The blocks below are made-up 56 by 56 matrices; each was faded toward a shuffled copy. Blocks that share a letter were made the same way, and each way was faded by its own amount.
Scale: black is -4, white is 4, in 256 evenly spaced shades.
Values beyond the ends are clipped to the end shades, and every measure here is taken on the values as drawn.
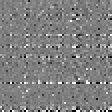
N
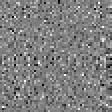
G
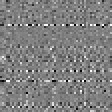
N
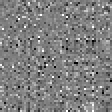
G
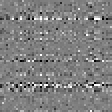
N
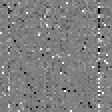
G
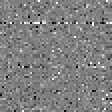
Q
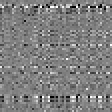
N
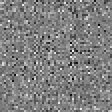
G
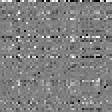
N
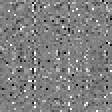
G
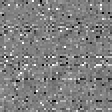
Q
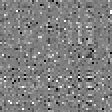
G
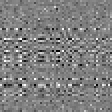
N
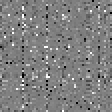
G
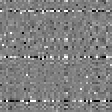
N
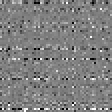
N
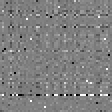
N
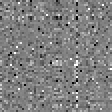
G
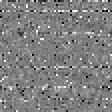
Q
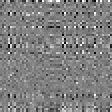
N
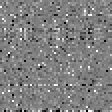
Q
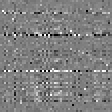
N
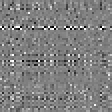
N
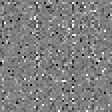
G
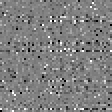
Q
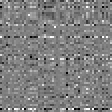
N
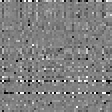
N
